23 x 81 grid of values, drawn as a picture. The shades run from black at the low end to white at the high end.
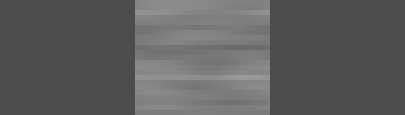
The table splits into one row of 3 panels. Panel 1,1: low, flat. Panel 1,2: middling, streaked across, faint in contrast. Panel 1,3: low, flat.
